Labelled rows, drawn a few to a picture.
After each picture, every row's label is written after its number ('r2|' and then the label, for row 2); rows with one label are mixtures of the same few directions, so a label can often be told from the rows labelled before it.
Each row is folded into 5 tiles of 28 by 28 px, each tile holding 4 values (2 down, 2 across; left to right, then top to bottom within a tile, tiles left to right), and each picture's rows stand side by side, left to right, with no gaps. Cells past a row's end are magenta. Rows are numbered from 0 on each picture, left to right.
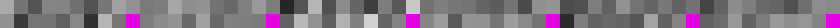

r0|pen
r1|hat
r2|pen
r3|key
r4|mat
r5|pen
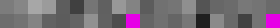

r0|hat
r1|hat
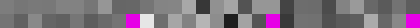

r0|key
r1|mat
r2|mat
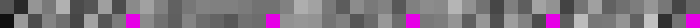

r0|mat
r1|pen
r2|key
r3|hat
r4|pen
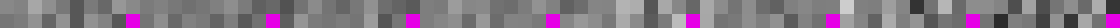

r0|hat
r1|pen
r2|pen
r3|hat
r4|hat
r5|mat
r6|mat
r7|pen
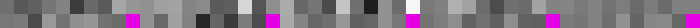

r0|key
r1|key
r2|pen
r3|hat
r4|hat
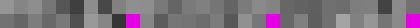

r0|hat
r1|pen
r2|key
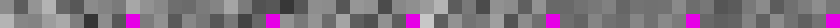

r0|mat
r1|pen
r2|mat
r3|mat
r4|pen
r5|key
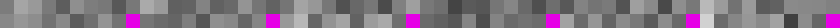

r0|key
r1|mat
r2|key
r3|hat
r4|mat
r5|mat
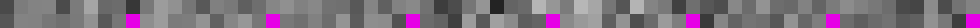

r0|pen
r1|key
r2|hat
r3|key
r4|key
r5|mat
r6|hat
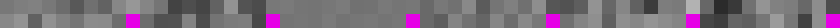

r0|key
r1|hat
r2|mat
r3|pen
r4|pen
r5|key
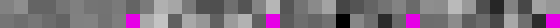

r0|mat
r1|key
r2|hat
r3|hat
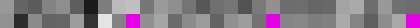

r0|pen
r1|key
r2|hat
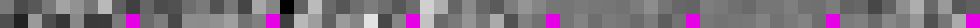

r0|key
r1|key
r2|pen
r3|mat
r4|pen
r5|hat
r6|hat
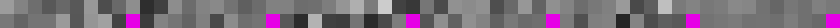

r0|hat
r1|mat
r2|key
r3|mat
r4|key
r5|hat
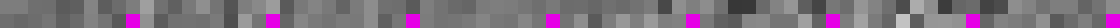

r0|hat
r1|pen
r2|pen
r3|hat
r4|key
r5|hat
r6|key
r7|mat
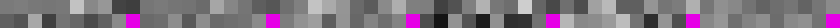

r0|key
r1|key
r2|hat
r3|key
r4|mat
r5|key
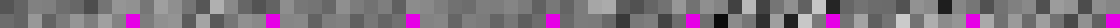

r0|pen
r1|key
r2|pen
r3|pen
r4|hat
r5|pen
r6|key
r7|mat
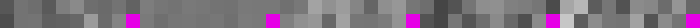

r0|mat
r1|pen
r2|hat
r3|key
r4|mat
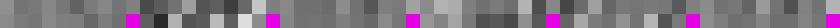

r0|mat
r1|pen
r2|pen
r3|key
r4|pen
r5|pen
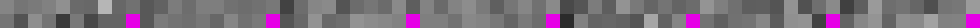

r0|key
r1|mat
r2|pen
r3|mat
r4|mat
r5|hat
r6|pen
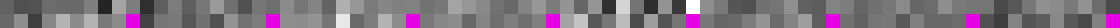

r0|key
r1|mat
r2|hat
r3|hat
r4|pen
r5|hat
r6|key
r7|key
